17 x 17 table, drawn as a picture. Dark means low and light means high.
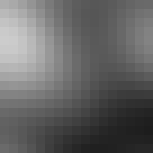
The top left is the ninth with the highest average. The bottom right is the ninth with the lowest average. There are no regular stripes. Values rise toward the top left.
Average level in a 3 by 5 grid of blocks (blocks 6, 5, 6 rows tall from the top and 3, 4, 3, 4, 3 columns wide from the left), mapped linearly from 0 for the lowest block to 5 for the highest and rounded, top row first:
54223
43212
21100
